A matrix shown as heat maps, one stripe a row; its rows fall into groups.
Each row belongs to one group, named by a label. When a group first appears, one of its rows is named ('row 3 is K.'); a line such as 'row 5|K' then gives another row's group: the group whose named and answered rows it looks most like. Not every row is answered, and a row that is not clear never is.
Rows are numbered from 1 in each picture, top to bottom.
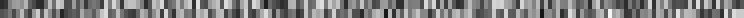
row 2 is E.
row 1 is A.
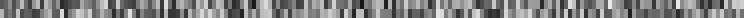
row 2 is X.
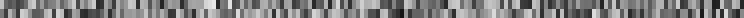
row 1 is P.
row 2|A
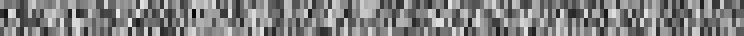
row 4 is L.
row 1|P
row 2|A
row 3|X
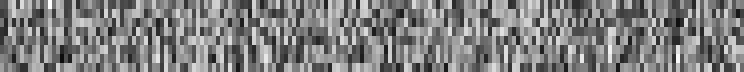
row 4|A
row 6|E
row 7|E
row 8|P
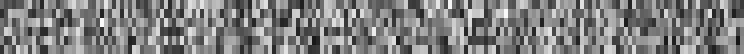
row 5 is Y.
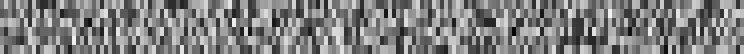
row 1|L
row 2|E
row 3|Y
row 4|A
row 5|P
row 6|Y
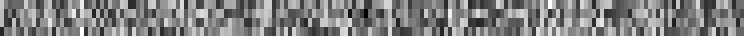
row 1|Y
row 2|X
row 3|Y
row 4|L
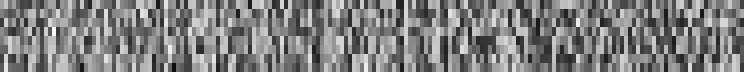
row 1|Y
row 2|P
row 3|P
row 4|X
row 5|Y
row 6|Y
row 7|P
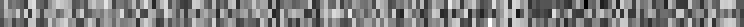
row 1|P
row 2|Y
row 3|P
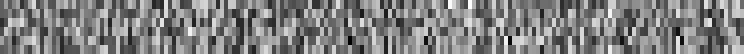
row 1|P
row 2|E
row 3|A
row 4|L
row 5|E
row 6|E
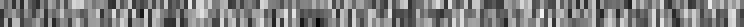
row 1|X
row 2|L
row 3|L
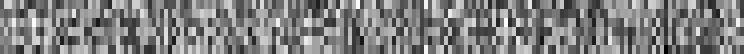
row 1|L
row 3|E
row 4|Y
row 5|E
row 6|X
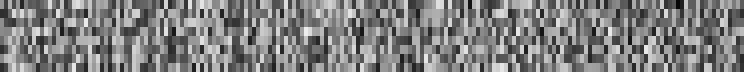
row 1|X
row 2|A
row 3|X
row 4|E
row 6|A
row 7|L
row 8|A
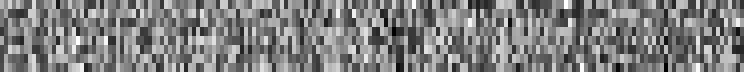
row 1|Y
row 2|P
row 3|E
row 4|A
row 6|A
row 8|Y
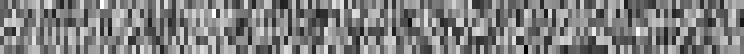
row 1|E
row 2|L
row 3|L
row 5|Y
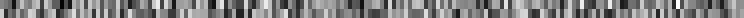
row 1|E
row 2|X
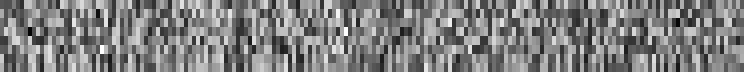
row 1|X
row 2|P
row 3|A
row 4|L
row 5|A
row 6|E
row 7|X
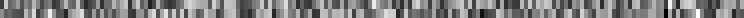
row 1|L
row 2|Y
